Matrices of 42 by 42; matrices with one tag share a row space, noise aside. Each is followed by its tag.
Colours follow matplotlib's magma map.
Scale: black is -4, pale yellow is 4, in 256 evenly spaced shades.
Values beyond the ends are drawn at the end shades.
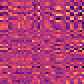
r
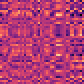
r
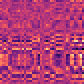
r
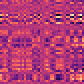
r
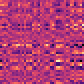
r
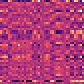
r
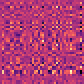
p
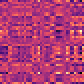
r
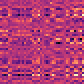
r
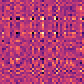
p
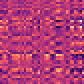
r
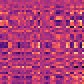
r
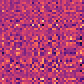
p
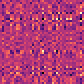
p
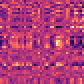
r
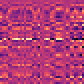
r
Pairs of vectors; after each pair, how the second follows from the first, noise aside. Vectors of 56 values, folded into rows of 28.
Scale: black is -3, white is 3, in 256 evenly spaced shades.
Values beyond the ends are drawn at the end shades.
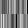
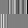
partly zeroed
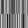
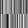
sign-scrambled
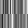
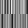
sign-scrambled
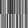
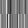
partly zeroed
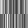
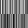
sign-scrambled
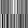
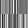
sign-scrambled
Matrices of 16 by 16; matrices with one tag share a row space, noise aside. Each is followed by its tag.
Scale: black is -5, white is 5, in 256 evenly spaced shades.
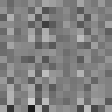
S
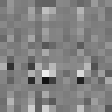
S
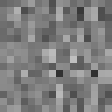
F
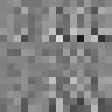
F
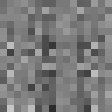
S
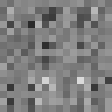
S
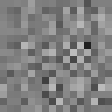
F
